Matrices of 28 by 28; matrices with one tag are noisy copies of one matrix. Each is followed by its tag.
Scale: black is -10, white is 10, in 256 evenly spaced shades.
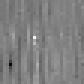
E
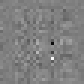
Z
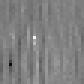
E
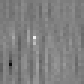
E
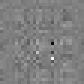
Z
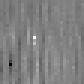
E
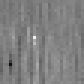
E
